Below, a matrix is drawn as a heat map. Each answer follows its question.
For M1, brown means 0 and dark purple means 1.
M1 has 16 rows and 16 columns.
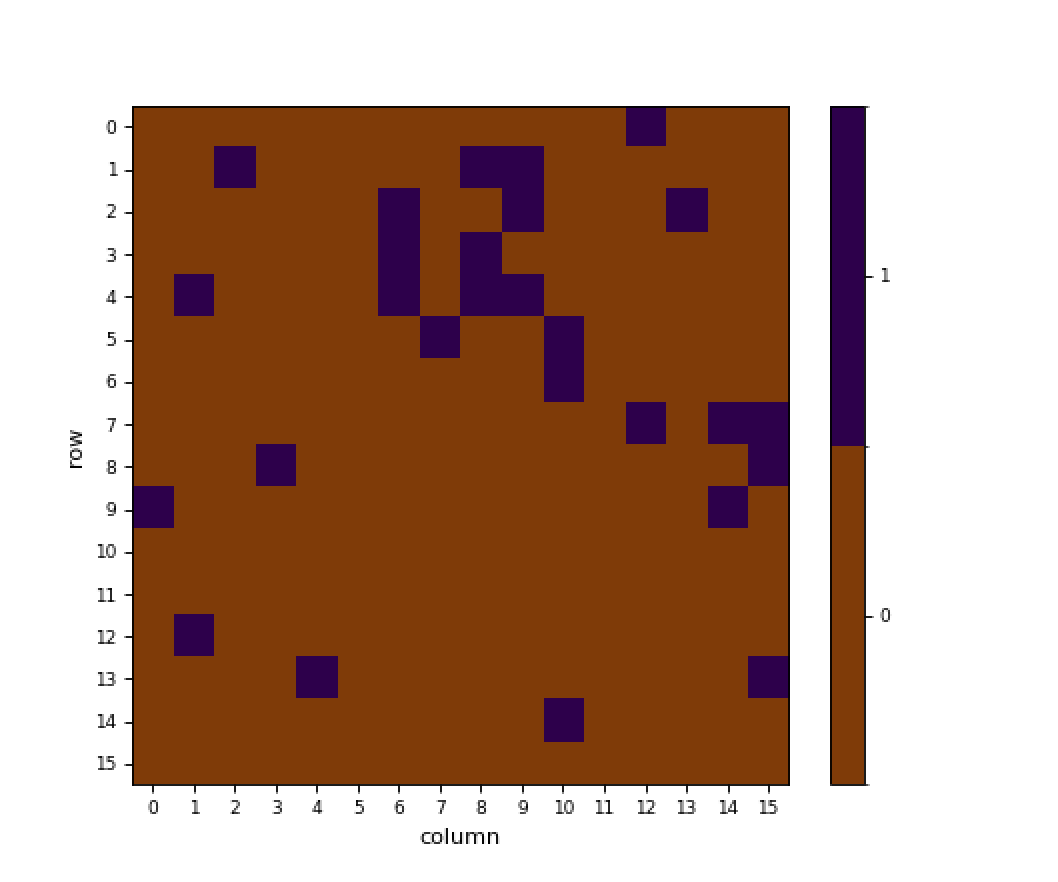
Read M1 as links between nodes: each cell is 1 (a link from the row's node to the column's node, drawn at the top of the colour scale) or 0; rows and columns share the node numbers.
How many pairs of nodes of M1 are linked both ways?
1
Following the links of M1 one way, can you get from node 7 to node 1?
yes
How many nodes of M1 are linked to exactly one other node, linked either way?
0
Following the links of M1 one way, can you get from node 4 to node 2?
yes
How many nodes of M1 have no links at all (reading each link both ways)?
1
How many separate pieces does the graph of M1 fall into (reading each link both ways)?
2
